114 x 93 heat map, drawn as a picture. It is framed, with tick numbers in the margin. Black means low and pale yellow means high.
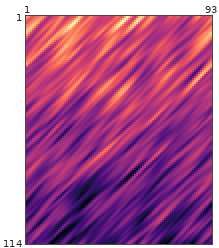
The grain runs diagonally up to the right. The ninth with the highest average is the top left. No lone cell stands out from its neighbours. Values rise toward the top. The histogram is bell-shaped.
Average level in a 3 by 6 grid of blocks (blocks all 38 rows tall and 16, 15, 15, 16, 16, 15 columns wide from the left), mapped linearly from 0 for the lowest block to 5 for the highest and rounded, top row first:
4 5 4 4 4 4 | 2 2 3 3 2 2 | 1 0 0 0 0 1
